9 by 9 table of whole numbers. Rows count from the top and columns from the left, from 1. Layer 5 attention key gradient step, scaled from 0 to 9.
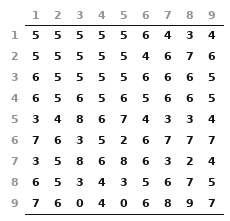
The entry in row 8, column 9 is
5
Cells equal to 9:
1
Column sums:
48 46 43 45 41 48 49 50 47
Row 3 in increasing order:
5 5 5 5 5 6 6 6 6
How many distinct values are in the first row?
4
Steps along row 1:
same same same same up down down up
